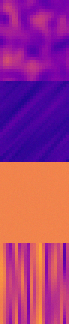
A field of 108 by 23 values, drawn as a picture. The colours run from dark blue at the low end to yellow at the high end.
The table splits into 4 rows of 1 panel. Panel 1,1: low, blotchy. Panel 2,1: very low, slanting up to the right, faint in contrast. Panel 3,1: high, flat. Panel 4,1: middling, streaked downward, strong in contrast.
